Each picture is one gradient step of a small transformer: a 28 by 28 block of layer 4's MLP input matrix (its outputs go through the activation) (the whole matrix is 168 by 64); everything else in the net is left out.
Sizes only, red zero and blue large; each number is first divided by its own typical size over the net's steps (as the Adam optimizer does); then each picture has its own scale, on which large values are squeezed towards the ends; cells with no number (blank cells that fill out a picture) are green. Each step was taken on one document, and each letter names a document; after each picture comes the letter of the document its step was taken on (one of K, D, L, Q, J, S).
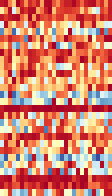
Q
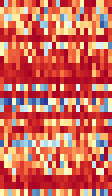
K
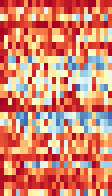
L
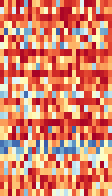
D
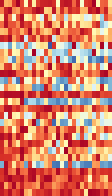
L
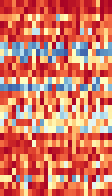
L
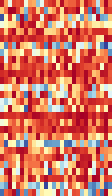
K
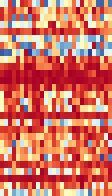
K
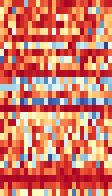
Q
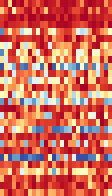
Q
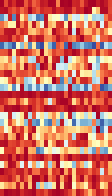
L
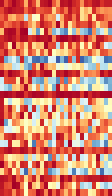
L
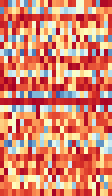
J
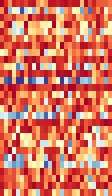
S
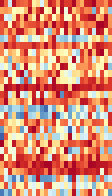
J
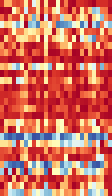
D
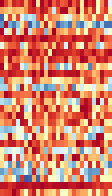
D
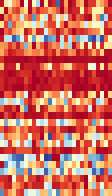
S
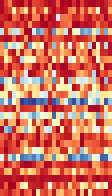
Q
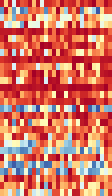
S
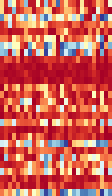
K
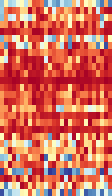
K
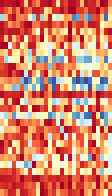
L
